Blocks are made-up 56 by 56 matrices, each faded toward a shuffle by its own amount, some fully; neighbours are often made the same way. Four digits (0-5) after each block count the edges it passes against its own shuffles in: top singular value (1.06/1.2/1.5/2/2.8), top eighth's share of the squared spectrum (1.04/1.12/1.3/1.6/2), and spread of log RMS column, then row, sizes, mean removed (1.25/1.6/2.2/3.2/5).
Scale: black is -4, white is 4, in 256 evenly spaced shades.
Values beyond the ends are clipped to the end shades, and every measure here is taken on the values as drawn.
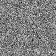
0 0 0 0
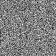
0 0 0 0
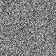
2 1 0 0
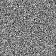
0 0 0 0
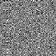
4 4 2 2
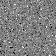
0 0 0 0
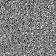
1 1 0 0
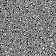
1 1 0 0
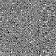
3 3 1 1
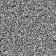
2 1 0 0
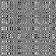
5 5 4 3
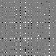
4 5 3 2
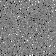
1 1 0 0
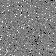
0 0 0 0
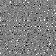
4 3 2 2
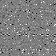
3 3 0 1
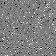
2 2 0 0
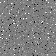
0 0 0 0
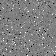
1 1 0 0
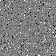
2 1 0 0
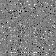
3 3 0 1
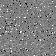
2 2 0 1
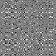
4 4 2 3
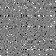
4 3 1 2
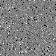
3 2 1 1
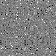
3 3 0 1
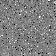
2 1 0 0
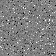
2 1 0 0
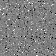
2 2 0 0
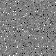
3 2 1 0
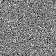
1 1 0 0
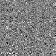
3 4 1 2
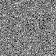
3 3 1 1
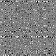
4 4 1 3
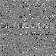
3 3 0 2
